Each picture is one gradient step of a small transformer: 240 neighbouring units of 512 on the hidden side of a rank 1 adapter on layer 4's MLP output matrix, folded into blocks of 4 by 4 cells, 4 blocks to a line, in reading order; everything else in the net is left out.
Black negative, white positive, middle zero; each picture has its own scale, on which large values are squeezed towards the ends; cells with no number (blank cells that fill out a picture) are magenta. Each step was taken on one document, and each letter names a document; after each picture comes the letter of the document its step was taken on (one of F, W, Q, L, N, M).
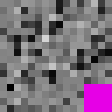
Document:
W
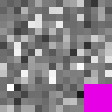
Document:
W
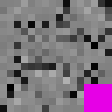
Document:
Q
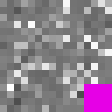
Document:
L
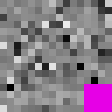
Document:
Q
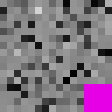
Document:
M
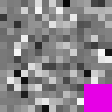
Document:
M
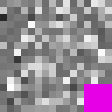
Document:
M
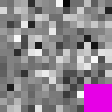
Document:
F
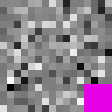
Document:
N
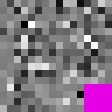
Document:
W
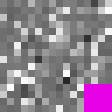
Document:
L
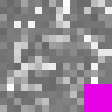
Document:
L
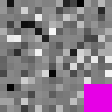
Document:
W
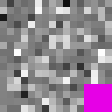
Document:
M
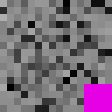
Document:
M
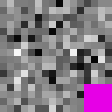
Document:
W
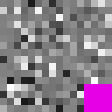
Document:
Q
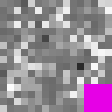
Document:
N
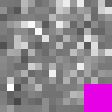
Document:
F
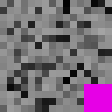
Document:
M
